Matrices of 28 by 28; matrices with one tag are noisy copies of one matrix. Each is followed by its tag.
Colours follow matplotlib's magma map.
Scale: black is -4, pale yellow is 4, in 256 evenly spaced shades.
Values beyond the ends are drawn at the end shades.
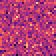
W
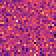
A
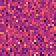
A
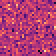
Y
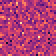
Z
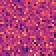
A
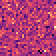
Y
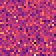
A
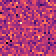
Z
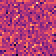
W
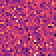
A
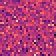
A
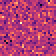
Z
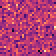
Y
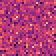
W
